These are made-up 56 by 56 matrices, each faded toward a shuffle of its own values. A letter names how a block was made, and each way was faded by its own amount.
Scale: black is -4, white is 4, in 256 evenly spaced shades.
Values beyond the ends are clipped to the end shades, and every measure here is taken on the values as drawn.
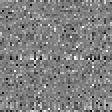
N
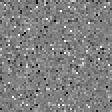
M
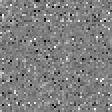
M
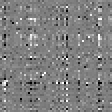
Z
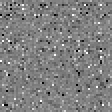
M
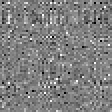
N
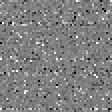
M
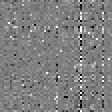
Z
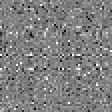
N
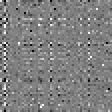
Z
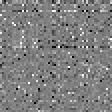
N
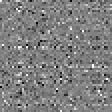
N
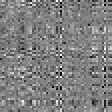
Z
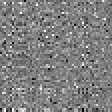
N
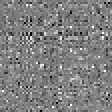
N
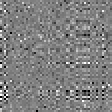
Z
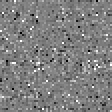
M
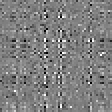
Z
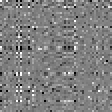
Z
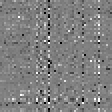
Z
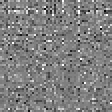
N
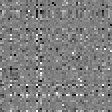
Z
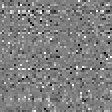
N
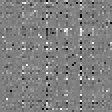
Z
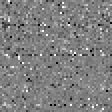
M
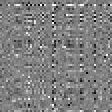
Z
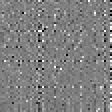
Z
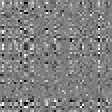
Z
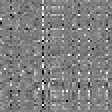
Z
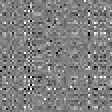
Z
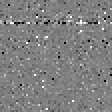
M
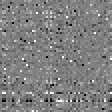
N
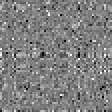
N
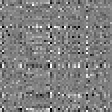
Z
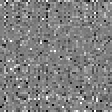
N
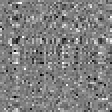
N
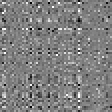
Z
